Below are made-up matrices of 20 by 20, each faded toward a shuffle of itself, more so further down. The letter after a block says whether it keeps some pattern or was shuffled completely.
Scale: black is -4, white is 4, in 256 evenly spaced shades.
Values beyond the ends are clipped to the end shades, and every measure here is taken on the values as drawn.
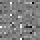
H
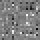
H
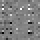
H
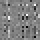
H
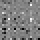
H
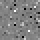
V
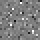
V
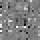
H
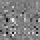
H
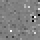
V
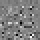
H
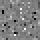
V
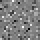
V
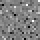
V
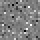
V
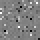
V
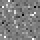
V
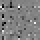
H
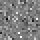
V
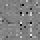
H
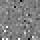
V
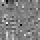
H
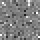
V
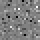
V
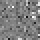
H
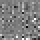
H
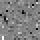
V
